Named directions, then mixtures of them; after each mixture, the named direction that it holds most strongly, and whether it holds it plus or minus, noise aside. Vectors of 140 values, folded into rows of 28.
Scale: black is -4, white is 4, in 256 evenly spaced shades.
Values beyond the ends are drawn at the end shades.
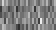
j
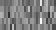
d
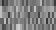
j, minus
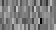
j, minus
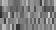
j, plus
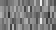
d, plus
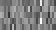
d, plus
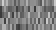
j, plus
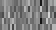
d, minus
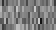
j, minus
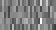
d, plus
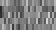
d, minus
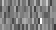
j, plus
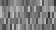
d, plus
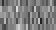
j, minus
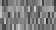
j, minus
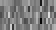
d, minus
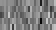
d, minus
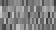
j, minus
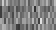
j, plus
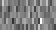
j, plus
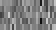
d, minus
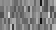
d, minus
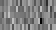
d, minus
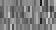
d, minus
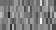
d, plus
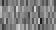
j, minus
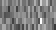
j, plus
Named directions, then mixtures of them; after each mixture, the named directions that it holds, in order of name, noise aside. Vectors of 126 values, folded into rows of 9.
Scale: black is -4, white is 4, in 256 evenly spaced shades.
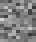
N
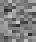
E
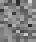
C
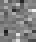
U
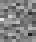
E, N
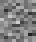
E, N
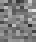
C, U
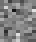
N, U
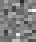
E, U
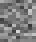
C, N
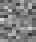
N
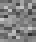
N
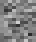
E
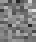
C, U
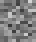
C, E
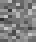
N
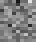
C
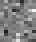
U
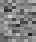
E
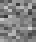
N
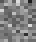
C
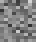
C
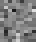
N, U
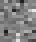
U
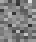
C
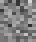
C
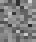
C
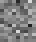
C, N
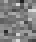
N, U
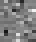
U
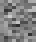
E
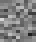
E, N
